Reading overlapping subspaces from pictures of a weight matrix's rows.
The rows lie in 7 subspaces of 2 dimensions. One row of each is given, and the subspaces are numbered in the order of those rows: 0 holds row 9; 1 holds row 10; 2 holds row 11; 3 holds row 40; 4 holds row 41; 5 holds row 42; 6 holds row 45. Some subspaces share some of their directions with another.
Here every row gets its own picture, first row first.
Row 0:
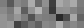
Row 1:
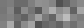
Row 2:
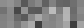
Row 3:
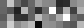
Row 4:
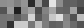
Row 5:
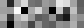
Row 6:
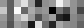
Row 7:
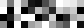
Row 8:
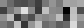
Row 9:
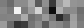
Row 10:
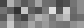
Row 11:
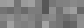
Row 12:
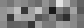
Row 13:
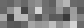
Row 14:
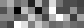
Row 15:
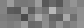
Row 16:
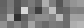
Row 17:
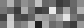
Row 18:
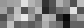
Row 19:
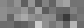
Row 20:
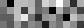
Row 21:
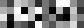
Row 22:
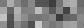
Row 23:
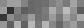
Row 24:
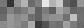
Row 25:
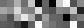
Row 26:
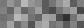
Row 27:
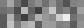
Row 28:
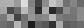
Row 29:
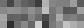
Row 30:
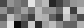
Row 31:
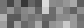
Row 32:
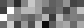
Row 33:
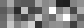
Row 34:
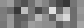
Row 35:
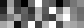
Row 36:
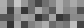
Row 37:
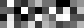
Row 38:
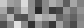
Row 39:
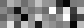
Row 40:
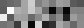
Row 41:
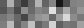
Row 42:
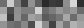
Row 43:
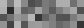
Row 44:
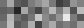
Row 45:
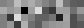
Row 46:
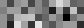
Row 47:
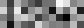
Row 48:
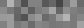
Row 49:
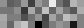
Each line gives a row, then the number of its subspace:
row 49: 1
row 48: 5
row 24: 5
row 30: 0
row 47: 3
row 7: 3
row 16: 6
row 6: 4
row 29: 2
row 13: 4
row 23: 3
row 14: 0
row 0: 0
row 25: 1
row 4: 0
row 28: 4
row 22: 5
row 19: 1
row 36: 3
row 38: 4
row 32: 3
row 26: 2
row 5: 1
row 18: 2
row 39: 6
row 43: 3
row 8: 6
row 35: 4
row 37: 1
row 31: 2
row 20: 5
